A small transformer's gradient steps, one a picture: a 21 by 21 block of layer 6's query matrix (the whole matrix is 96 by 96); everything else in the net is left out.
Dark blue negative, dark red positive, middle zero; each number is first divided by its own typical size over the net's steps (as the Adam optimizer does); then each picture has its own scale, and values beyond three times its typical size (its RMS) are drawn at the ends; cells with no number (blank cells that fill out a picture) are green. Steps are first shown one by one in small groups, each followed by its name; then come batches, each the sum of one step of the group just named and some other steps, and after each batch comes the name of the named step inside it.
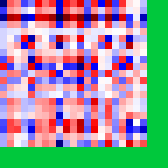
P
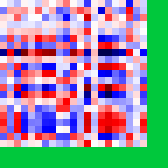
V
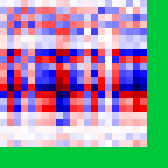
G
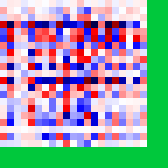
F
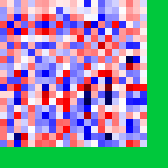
F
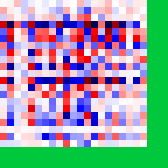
F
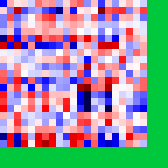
P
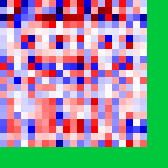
P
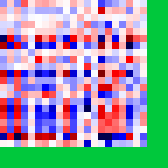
F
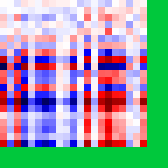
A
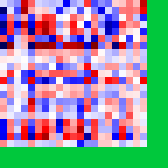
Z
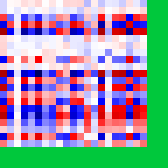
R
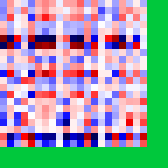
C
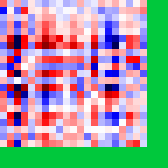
Z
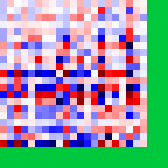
C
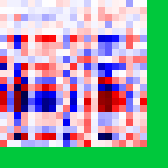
A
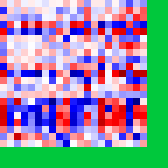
R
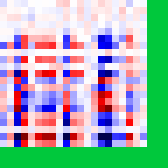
C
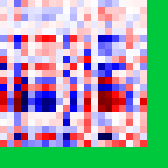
A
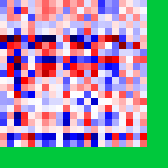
C
